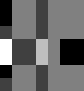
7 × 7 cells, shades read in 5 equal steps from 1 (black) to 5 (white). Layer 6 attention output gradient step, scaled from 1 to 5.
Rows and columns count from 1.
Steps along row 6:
up same down up same same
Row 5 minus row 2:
4 -1 -1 2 0 -2 -2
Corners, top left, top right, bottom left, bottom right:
1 3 2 3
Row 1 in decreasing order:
3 3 3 3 3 2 1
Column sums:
17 19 19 18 21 17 17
